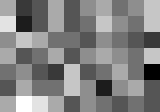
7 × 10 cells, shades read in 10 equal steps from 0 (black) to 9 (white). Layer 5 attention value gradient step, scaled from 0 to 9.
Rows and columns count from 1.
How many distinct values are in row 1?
6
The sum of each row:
47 48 43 49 38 44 51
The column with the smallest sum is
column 10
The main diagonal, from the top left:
6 1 6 6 7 5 4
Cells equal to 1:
2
